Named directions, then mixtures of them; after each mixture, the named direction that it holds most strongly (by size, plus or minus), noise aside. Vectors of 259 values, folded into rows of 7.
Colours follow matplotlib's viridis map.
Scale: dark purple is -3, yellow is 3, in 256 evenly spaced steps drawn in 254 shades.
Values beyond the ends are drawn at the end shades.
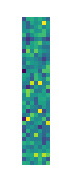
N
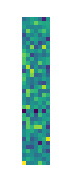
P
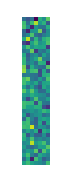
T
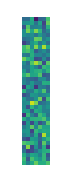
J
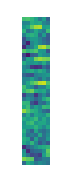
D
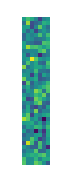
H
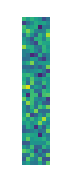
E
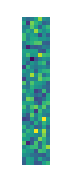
H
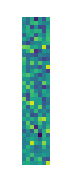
E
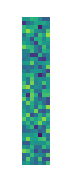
E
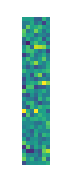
J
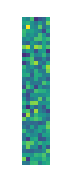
J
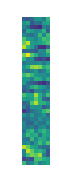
D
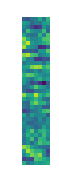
D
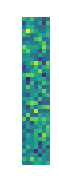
J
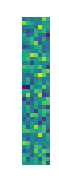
E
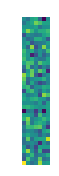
P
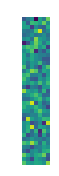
T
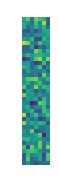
J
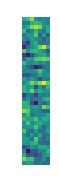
D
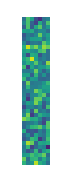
H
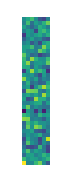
P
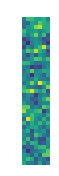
D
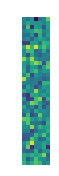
J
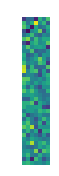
T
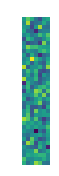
H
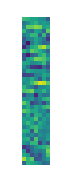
D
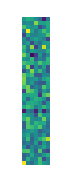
P
